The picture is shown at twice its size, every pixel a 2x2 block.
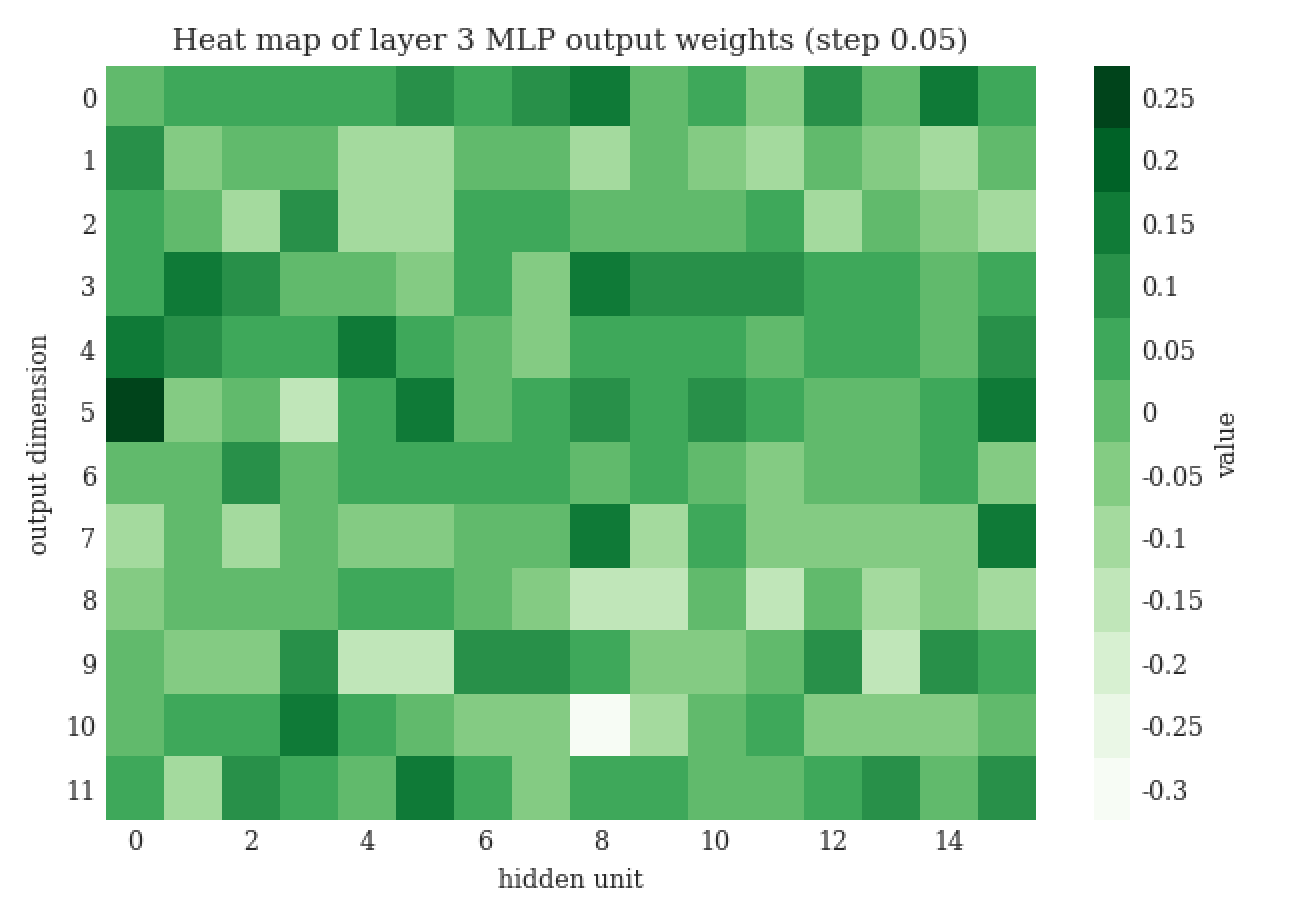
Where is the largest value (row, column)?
5 0
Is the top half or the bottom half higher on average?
top
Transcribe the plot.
Title: Heat map of layer 3 MLP output weights (step 0.05)
x-axis: hidden unit, ticks 0 2 4 6 8 10 12 14
y-axis: output dimension, ticks 0 1 2 3 4 5 6 7 8 9 10 11 (0 at the top)
Colour bar: value, ticks -0.3 -0.25 -0.2 -0.15 -0.1 -0.05 0 0.05 0.1 0.15 0.2 0.25
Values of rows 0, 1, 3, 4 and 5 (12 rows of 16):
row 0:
0 0.05 0.05 0.05 0.05 0.1 0.05 0.1 0.15 0 0.05 -0.05 0.1 0 0.15 0.05
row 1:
0.1 -0.05 0 0 -0.1 -0.1 0 0 -0.1 0 -0.05 -0.1 0 -0.05 -0.1 0
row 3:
0.05 0.15 0.1 0 0 -0.05 0.05 -0.05 0.15 0.1 0.1 0.1 0.05 0.05 0 0.05
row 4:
0.15 0.1 0.05 0.05 0.15 0.05 0 -0.05 0.05 0.05 0.05 0 0.05 0.05 0 0.1
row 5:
0.25 -0.05 0 -0.15 0.05 0.15 0 0.05 0.1 0.05 0.1 0.05 0 0 0.05 0.15
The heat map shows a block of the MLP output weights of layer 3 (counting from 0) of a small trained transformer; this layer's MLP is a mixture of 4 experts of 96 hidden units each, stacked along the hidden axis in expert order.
